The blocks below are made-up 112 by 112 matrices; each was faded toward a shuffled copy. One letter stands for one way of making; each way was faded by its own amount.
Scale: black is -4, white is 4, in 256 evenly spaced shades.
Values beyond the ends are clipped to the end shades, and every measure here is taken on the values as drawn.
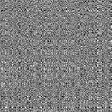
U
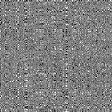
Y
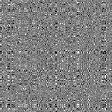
Y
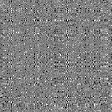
Y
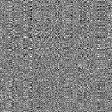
U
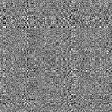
U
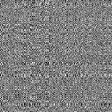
U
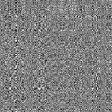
U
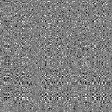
Y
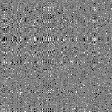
Y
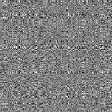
U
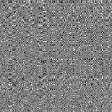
Y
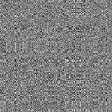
U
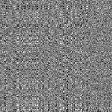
U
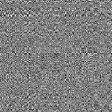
U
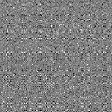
Y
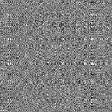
U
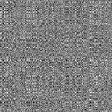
U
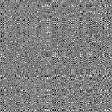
Y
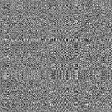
U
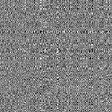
U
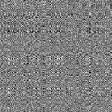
U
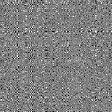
Y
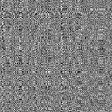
U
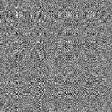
U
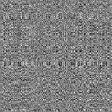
U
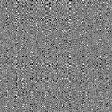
Y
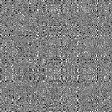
Y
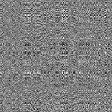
U
